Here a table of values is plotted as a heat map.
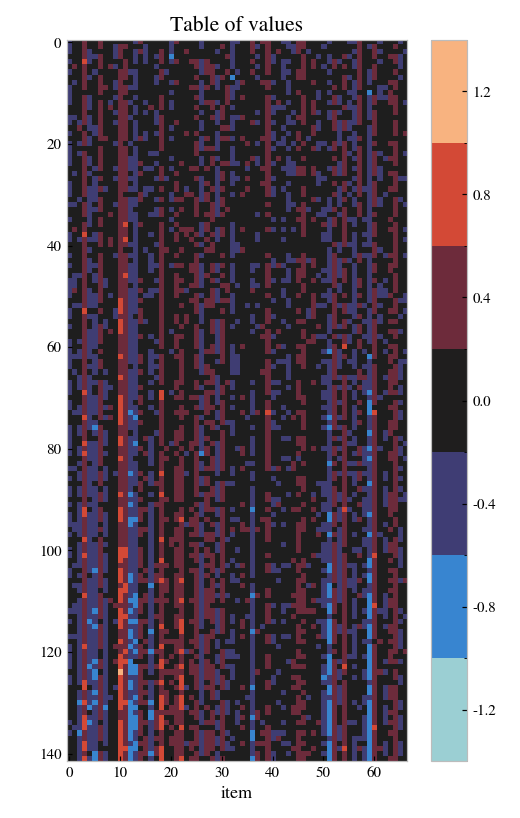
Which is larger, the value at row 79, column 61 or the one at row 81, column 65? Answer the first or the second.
the first
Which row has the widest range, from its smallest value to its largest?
124
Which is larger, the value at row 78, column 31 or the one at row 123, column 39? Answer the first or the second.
the second
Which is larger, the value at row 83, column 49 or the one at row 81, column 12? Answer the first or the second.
the first
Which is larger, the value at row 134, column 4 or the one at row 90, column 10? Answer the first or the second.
the second
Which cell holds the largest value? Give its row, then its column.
124, 10
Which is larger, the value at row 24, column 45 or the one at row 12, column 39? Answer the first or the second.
the second
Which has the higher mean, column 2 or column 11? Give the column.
11
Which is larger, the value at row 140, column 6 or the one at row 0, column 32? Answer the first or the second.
the first
